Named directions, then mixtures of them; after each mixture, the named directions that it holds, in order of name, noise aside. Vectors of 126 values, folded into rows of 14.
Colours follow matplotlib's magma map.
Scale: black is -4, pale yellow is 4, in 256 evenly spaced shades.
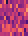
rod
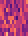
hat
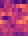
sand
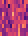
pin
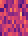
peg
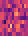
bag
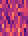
pin, rod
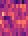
pin, sand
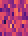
bag, peg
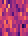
hat, pin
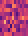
bag, hat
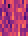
pin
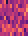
rod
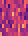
pin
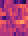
sand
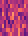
pin, rod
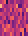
peg, rod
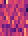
hat, rod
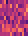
rod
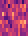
pin, sand
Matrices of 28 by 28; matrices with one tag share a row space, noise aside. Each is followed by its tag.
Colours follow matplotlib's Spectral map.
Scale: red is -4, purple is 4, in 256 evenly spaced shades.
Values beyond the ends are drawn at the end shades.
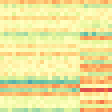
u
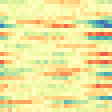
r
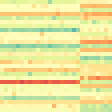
u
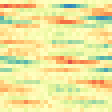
r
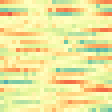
r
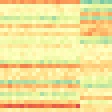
u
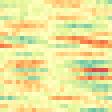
r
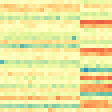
u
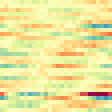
r
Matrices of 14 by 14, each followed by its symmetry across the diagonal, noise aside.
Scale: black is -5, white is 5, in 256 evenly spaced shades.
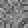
symmetric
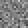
antisymmetric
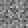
antisymmetric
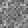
symmetric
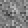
antisymmetric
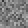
neither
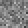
neither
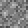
symmetric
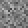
symmetric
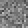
neither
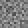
symmetric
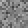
symmetric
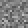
neither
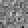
neither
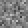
antisymmetric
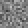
antisymmetric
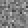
antisymmetric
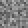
antisymmetric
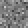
neither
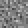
antisymmetric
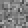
antisymmetric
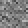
neither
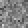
neither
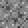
symmetric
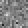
neither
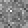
symmetric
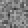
symmetric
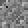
symmetric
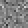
antisymmetric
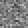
neither
